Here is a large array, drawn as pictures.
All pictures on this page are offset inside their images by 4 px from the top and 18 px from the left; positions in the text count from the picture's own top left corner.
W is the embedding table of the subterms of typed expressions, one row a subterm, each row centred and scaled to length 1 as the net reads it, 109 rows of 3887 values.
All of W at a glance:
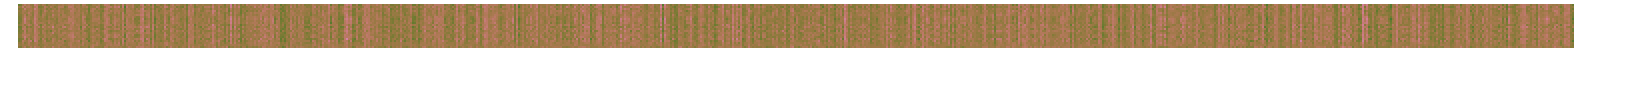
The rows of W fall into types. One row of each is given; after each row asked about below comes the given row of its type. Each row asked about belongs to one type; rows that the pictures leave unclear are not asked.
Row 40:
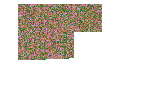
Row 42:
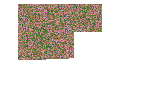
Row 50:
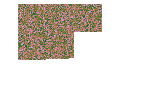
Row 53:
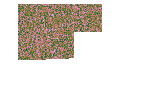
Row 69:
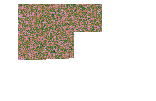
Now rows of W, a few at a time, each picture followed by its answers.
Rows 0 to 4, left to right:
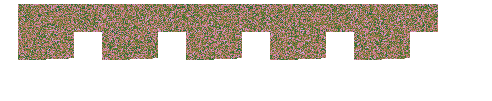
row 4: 50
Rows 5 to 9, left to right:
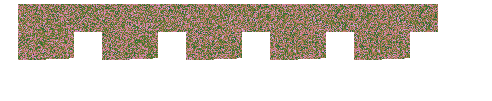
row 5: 50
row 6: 40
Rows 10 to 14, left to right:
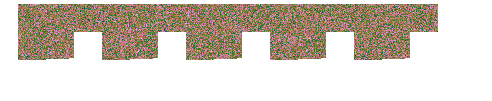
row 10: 42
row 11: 53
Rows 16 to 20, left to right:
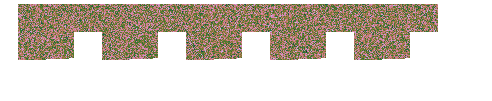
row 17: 40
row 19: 69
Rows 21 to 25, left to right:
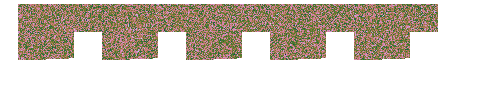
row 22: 53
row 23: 40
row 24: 50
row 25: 69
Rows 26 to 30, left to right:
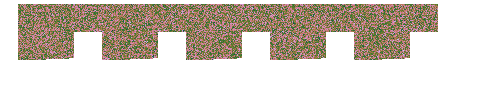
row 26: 53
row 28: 40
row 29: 40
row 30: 42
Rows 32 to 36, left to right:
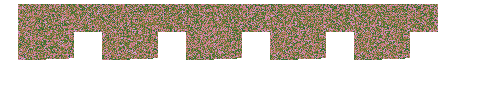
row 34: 53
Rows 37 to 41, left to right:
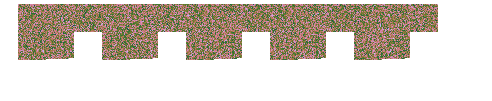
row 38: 42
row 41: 53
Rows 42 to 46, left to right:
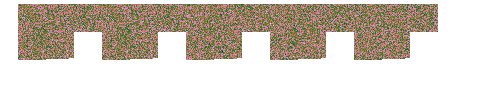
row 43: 42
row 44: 69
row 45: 50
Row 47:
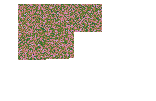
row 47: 50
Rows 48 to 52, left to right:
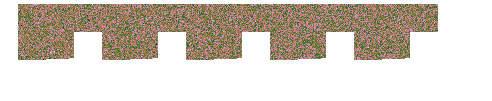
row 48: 42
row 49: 42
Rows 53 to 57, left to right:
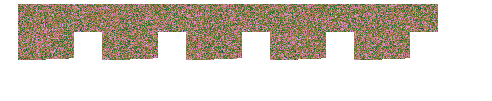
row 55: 69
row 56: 69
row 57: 69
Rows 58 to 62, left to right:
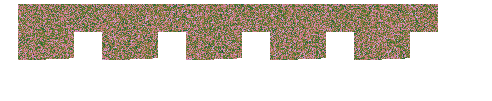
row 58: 50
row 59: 50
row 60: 69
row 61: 40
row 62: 40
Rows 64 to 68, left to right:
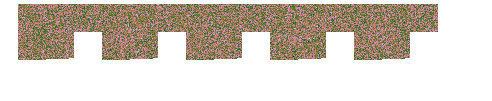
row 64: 42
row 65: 53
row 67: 40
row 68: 53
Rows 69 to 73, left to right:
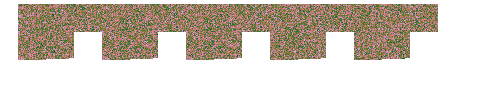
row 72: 42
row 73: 40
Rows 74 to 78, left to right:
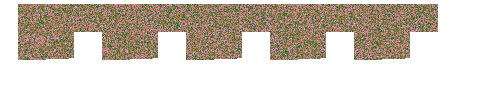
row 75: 40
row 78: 50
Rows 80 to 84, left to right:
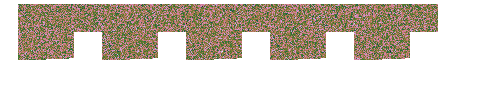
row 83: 42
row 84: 69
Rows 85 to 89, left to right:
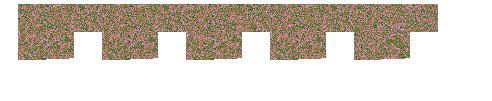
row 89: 40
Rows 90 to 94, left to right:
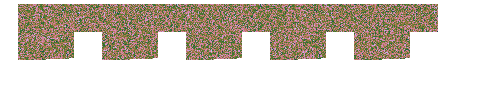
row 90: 40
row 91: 50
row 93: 40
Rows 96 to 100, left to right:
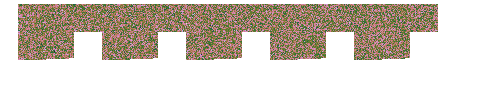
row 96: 69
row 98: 50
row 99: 40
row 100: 53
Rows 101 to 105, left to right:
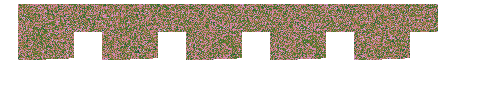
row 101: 42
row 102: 69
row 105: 69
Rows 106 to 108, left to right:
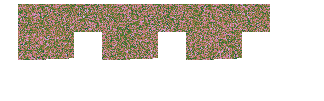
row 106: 69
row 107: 42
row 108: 40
